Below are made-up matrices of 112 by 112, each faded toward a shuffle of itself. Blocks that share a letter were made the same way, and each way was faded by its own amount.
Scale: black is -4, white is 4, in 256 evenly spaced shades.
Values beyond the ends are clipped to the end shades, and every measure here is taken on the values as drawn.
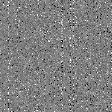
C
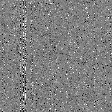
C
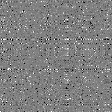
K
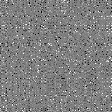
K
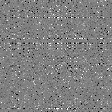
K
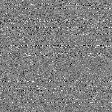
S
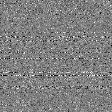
S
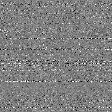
S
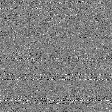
S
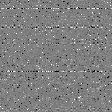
K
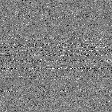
S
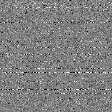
S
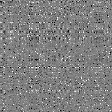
K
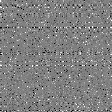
K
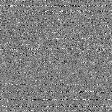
S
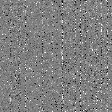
C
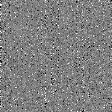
C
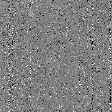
C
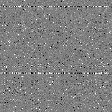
K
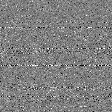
S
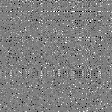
K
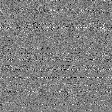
S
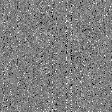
C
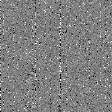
C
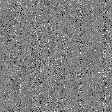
C
